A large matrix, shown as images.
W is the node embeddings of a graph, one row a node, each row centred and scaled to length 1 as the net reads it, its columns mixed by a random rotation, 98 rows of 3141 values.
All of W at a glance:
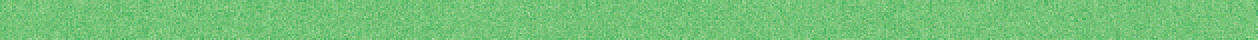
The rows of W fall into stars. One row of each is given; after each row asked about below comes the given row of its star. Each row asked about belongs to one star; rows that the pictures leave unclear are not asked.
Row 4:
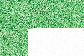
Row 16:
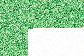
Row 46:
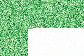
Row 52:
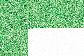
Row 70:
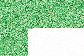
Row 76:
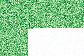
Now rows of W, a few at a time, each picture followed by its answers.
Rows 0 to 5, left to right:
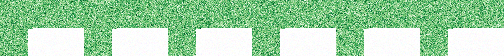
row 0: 16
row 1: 70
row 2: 76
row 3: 76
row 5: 52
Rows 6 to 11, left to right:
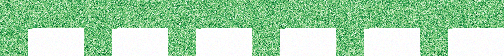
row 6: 46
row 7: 76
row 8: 70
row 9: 76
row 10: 4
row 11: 46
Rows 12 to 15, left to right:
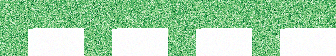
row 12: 76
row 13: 76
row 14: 52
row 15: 16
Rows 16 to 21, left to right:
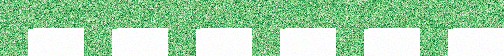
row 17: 16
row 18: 46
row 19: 70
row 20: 46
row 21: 52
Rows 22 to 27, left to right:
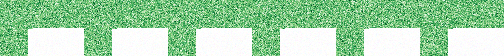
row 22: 46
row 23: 76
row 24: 70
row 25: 70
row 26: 16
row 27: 76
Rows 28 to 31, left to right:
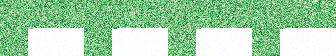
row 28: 70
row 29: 76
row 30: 4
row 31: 46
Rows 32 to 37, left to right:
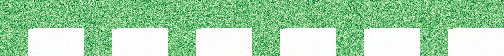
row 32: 52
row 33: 70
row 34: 52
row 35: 76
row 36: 52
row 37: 4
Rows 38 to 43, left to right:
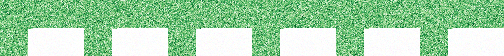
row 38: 52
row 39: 4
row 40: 52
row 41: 46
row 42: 76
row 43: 46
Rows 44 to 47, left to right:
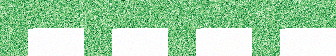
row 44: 52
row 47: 46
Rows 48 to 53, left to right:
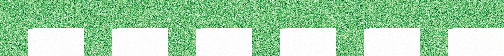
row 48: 16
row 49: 70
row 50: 16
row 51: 46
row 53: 16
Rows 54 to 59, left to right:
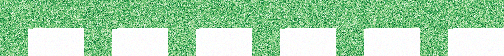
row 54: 4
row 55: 52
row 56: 16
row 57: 76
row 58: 46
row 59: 52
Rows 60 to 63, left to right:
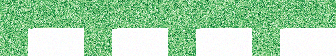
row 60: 70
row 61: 52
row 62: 46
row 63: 70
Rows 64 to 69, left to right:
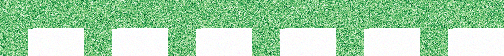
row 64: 4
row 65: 4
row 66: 16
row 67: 46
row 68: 16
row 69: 52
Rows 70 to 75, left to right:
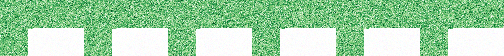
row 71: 4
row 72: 16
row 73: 76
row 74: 70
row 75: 16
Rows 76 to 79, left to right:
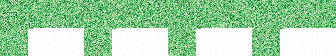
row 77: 16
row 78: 76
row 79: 46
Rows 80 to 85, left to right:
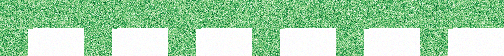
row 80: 16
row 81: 76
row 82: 4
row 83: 46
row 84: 4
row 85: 16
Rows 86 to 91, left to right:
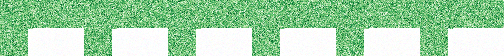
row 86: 52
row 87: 46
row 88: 16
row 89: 46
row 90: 76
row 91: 76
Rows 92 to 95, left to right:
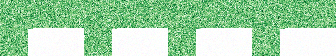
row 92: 4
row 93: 70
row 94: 52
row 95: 4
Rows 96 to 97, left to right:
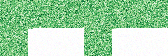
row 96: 4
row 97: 46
